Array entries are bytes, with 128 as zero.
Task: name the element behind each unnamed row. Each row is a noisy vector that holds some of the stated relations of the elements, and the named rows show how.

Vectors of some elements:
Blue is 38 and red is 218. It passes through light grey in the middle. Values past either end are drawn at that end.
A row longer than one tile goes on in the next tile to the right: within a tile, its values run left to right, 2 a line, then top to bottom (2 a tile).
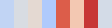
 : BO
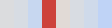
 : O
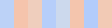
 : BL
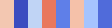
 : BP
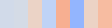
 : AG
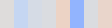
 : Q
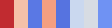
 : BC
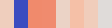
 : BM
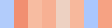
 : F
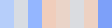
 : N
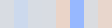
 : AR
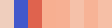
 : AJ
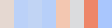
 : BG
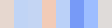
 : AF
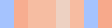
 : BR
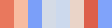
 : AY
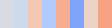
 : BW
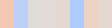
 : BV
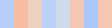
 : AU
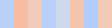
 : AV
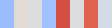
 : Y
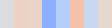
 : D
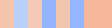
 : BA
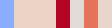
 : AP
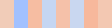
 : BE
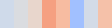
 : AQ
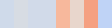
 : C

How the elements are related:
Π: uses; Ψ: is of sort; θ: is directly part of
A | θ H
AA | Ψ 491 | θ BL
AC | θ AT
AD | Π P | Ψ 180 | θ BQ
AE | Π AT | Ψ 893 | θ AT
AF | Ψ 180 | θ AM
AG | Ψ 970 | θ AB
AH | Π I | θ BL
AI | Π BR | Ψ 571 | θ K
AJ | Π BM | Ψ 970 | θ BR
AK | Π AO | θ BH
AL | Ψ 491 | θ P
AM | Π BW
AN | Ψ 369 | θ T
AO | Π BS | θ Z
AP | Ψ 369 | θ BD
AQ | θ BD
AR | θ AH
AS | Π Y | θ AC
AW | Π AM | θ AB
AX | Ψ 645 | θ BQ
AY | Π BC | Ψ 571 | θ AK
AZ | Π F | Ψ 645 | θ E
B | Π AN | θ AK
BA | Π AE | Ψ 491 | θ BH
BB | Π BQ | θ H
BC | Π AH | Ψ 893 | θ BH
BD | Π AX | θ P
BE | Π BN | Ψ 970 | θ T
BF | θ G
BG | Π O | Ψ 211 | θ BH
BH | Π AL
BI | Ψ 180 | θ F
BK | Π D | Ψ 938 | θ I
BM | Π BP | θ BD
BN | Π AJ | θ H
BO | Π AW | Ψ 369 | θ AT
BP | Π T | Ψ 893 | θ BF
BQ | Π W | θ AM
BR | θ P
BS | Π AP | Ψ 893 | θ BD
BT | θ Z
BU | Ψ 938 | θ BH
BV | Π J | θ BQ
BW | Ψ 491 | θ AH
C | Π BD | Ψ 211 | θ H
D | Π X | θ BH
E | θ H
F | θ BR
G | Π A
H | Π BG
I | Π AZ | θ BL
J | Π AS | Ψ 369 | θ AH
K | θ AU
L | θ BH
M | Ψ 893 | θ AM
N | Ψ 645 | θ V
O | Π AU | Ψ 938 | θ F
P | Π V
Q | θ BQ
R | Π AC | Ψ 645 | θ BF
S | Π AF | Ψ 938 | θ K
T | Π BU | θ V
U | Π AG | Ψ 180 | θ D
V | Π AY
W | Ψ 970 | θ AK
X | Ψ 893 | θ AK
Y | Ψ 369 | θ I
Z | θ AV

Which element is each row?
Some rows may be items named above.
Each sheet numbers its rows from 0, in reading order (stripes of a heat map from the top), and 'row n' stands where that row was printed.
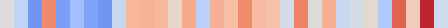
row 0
M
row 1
BD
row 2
P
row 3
J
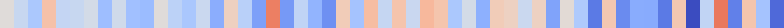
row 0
S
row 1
BU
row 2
AE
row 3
BE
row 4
AX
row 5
X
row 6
BP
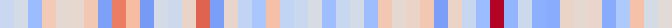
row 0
R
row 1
AY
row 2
BK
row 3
R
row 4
BS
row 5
AK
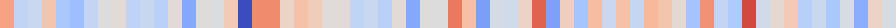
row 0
AD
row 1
L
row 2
BM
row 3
L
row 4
AY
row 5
BE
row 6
BN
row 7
B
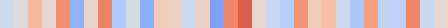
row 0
AL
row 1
AX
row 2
AH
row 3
T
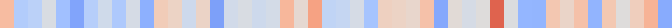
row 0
U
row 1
AX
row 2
C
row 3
AI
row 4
BI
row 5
AZ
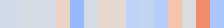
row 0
A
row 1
BG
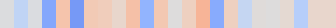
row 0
W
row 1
AZ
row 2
AS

